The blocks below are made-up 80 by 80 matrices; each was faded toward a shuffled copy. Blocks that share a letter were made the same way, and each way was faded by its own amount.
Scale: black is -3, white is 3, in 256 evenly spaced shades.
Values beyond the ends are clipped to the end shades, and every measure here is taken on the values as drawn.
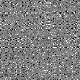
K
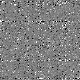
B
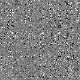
B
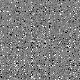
B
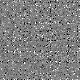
B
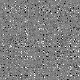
B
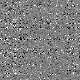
B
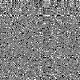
K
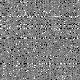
K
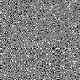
K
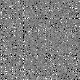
B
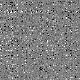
B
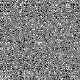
K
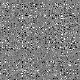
B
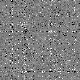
B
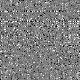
K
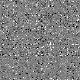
B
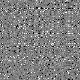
K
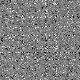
B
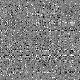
K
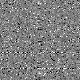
K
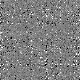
B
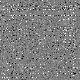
B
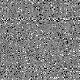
K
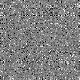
K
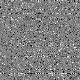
K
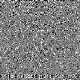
K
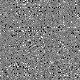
B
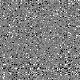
K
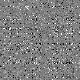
B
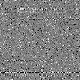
K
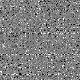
K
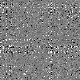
B
